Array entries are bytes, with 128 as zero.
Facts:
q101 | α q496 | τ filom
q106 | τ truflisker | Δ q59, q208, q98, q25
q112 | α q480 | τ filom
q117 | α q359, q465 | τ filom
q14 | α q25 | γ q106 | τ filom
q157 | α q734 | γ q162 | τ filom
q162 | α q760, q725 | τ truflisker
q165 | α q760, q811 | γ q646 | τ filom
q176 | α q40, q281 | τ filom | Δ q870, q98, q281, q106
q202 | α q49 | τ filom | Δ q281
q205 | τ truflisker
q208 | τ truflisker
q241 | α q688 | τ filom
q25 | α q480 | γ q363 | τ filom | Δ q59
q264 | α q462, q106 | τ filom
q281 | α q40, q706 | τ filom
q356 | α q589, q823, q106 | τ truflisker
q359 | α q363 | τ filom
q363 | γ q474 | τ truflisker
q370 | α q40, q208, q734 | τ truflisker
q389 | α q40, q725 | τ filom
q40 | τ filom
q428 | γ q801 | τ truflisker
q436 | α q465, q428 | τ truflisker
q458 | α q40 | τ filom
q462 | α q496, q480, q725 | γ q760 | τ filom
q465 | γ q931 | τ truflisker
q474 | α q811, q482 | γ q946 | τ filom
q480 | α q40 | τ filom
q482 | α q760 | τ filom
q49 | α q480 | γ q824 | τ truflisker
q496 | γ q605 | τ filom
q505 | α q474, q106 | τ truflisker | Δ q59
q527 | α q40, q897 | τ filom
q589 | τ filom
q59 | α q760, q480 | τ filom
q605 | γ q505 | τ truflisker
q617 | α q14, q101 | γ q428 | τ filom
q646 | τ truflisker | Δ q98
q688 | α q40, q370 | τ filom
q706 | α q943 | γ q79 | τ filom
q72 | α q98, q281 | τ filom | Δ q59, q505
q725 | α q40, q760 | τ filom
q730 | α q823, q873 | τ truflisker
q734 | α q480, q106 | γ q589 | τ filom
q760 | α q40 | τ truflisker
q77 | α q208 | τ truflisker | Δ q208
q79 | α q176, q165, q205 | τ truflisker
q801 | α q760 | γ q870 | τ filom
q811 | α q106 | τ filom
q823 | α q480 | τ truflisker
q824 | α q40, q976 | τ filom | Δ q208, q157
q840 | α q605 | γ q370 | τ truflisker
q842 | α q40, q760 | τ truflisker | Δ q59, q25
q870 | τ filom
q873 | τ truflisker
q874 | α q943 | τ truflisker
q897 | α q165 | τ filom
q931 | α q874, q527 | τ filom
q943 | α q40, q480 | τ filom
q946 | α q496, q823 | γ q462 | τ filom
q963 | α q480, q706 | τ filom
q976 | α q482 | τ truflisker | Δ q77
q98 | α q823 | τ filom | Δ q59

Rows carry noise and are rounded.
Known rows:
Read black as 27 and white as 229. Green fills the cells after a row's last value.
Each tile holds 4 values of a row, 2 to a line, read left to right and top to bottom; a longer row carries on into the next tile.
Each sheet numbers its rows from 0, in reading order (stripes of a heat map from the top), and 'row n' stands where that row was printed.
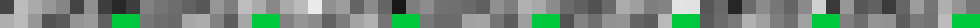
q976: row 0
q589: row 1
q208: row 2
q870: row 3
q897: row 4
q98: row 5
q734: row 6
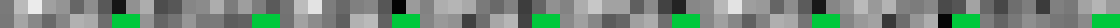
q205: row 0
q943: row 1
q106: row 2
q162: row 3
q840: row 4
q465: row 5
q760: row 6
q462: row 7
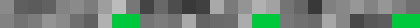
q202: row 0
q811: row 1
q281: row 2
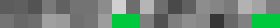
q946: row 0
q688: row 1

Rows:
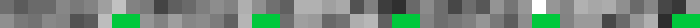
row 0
q14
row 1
q25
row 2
q730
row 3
q801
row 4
q842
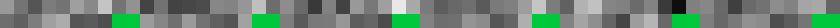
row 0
q40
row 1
q474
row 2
q725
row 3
q617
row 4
q505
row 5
q824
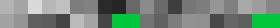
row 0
q874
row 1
q458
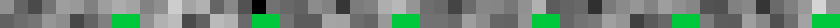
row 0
q527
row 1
q49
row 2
q496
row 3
q72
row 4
q176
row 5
q101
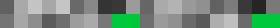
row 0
q79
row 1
q356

